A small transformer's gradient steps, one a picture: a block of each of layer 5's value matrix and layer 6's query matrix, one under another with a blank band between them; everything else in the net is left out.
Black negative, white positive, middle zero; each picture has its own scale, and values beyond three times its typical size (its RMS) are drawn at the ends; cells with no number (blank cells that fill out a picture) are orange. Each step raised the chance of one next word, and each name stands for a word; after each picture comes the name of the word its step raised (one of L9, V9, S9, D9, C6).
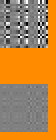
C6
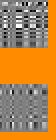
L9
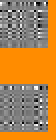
L9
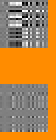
L9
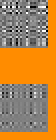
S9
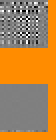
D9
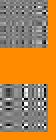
S9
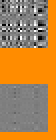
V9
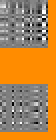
V9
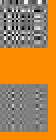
C6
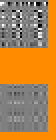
L9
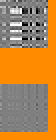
V9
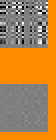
S9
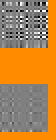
L9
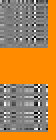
V9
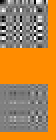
C6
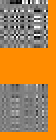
C6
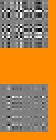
D9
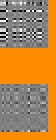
D9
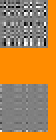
S9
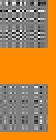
D9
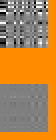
S9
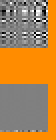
D9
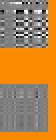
D9
